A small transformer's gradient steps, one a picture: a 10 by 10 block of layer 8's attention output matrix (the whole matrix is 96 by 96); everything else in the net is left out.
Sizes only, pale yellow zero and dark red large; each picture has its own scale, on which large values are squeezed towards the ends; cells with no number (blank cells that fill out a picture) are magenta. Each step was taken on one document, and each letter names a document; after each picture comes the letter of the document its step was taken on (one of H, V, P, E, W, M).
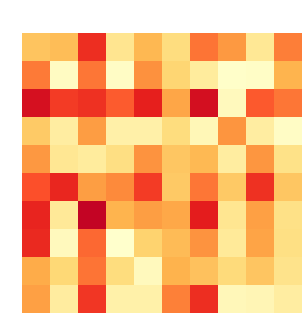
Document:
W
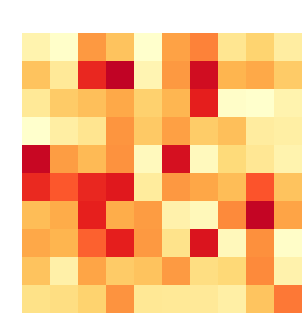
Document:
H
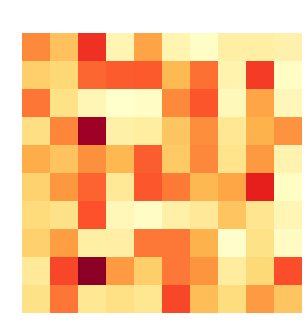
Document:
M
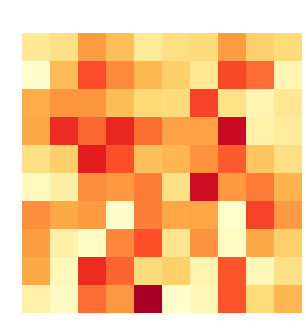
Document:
H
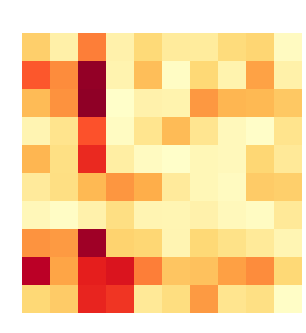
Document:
M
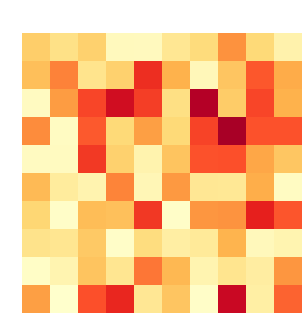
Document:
H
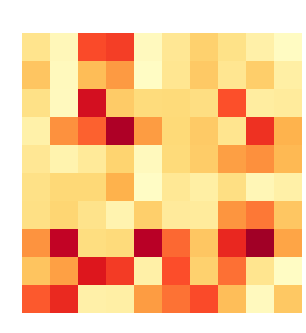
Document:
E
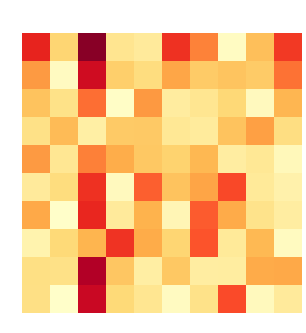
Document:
W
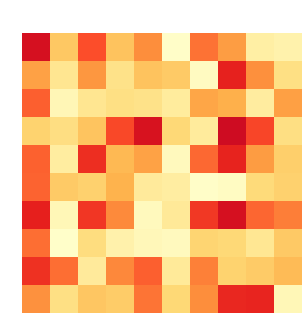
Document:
H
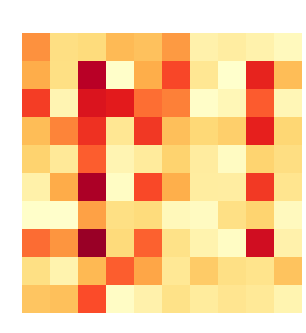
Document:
M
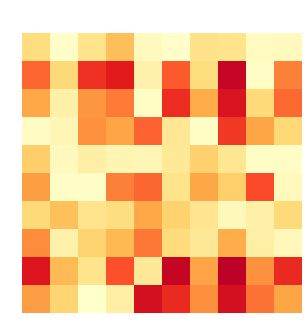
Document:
H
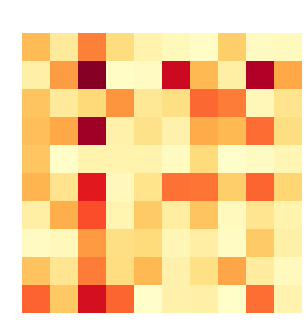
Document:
M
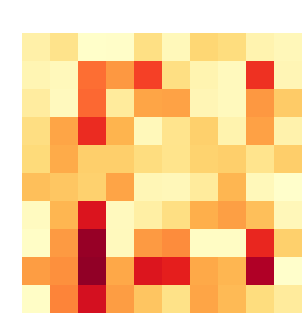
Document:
M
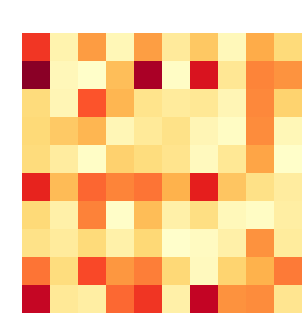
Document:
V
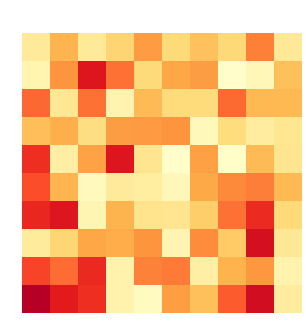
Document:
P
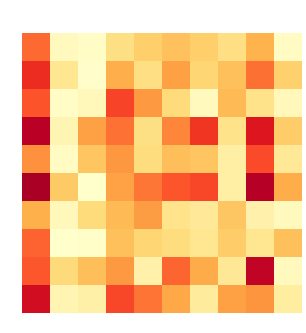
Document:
V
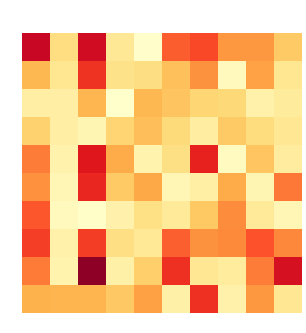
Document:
W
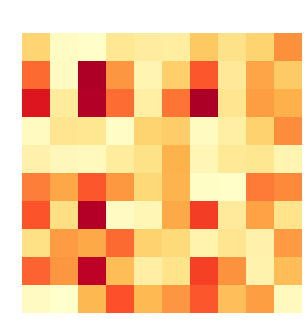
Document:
W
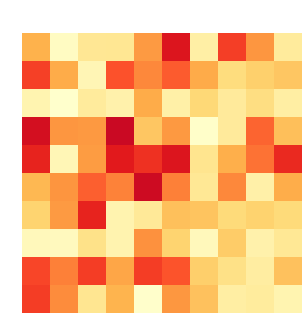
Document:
M
